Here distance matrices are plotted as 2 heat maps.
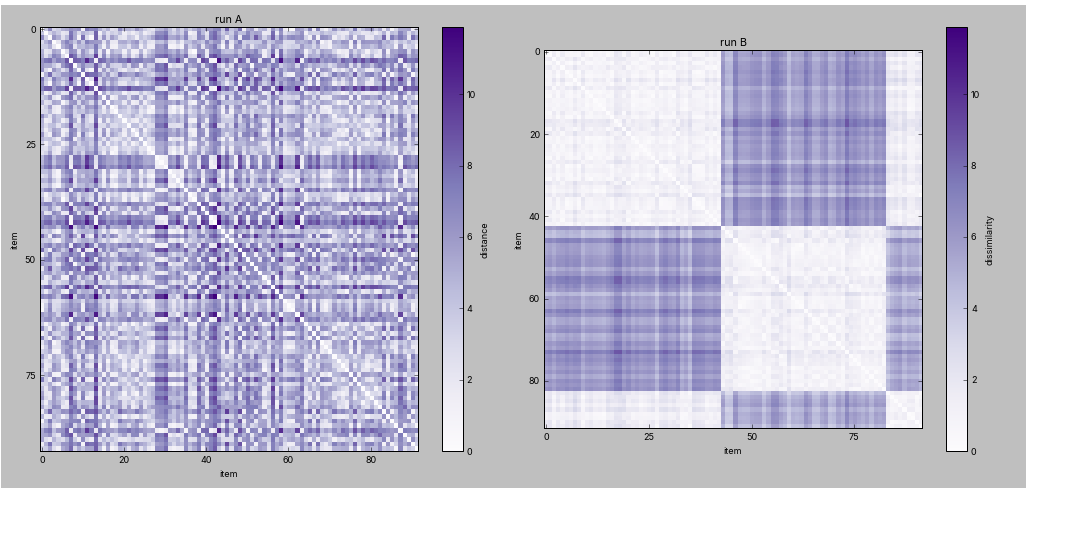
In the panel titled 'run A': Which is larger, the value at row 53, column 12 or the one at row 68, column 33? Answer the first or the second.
the first
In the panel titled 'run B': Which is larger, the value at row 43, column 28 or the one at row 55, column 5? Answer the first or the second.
the second
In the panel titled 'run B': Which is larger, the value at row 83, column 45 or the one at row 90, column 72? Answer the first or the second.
the second
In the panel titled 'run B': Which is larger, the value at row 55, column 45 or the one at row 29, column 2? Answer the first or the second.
the first
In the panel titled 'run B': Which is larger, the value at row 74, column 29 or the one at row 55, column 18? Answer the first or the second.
the second
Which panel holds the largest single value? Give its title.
run A
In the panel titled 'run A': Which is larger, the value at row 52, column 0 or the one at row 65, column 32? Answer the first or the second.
the second
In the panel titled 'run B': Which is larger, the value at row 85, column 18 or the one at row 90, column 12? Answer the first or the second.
the first
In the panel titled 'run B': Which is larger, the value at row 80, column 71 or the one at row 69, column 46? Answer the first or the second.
the second
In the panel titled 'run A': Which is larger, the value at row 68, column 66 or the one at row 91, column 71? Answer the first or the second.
the second
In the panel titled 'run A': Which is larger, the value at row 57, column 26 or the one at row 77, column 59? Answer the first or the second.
the first
